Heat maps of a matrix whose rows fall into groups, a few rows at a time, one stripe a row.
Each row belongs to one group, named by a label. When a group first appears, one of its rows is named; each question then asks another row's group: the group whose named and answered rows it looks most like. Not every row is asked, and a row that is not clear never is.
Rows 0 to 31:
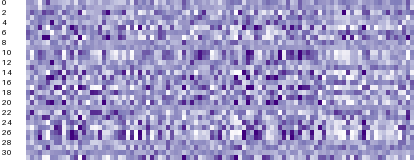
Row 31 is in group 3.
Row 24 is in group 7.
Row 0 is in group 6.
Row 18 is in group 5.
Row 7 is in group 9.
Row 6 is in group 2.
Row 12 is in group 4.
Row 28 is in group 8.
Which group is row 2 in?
9
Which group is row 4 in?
4
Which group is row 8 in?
3
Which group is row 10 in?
8
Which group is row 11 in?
8
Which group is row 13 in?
5
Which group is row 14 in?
7
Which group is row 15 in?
4
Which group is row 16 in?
6
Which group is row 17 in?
8
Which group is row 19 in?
8
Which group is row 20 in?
4
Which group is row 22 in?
5
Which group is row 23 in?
9
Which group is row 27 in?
7
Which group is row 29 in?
6
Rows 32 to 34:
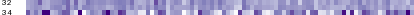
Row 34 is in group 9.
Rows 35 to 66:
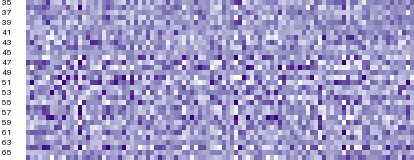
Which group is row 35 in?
6
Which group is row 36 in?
9
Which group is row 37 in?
8
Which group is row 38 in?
9
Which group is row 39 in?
6
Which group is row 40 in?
3
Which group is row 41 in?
2
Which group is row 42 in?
2
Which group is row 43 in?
5
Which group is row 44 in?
7
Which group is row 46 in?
3
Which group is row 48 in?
8
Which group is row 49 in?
5
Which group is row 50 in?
7
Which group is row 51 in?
5
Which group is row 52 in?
8
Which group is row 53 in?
4
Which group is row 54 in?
5
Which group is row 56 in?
9
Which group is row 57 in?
9
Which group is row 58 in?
4
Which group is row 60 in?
8
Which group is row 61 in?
9
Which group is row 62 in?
2
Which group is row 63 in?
8
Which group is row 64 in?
9
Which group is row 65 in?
3
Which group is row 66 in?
2
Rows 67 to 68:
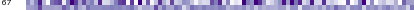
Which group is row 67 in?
7
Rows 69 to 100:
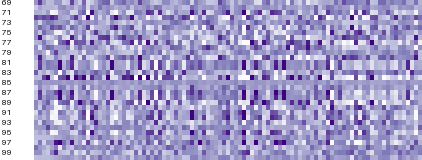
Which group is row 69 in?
5
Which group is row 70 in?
3
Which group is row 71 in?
3
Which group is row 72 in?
9
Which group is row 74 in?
9
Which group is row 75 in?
2
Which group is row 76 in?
5
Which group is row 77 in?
7
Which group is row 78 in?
8
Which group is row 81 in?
4
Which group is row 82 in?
4
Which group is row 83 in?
2
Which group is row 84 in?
7
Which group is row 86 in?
3
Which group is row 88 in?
4
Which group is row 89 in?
7
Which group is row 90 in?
2
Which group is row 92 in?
3
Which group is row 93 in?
2
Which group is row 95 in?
3
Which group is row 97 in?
4
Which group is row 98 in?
2
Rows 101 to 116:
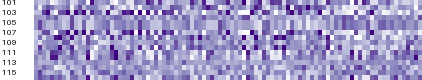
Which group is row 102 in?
8
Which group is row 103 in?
7
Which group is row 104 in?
6
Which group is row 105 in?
5
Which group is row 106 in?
5
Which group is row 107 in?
7
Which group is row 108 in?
4
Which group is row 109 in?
8
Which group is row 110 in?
4
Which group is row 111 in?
9
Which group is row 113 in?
2
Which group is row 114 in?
2
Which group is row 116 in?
9
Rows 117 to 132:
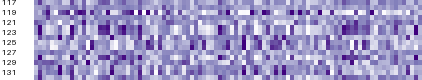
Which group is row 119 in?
7
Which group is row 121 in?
2
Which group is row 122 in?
5
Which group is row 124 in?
4
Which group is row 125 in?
3
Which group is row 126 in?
3
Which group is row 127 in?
9
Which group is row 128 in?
5
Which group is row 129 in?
9
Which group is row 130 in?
4
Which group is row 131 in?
4
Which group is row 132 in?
5
